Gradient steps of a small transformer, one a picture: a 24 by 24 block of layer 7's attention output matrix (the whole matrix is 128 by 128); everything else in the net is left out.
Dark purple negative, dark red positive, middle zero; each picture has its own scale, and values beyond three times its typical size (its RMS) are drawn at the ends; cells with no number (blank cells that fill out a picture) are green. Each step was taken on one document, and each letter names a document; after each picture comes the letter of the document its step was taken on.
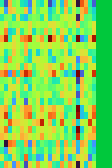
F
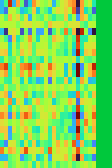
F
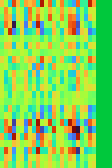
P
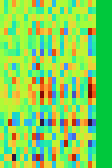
P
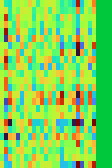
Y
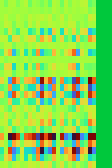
P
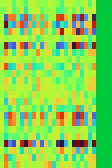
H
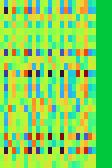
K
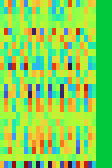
K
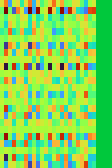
K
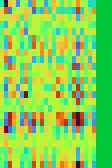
H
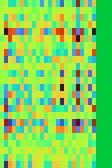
H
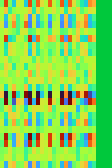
K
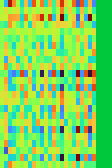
Y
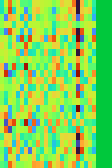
F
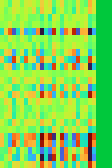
P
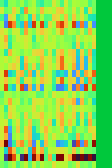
H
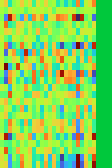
Y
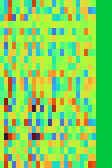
K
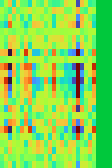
F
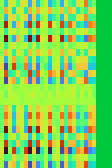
K
